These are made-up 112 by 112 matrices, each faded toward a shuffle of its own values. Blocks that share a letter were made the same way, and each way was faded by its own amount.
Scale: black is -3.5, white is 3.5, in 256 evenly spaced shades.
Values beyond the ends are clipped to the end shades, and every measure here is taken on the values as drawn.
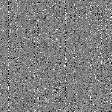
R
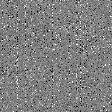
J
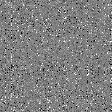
J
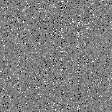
J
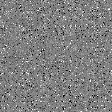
J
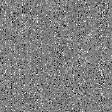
R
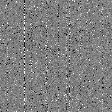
R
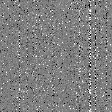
R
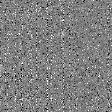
R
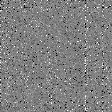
J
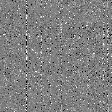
R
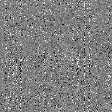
R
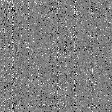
R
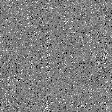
J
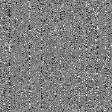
R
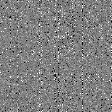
R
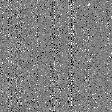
R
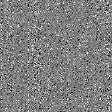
R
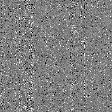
R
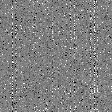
R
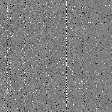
R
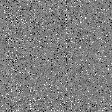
J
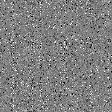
J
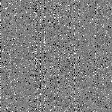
R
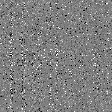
J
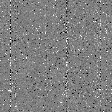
J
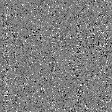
J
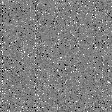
J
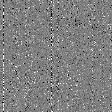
R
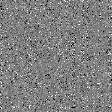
J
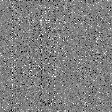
J
